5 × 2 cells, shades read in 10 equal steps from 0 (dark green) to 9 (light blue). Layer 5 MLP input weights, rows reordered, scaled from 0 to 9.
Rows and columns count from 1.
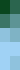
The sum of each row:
2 8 15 18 17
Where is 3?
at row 2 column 1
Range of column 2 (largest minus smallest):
7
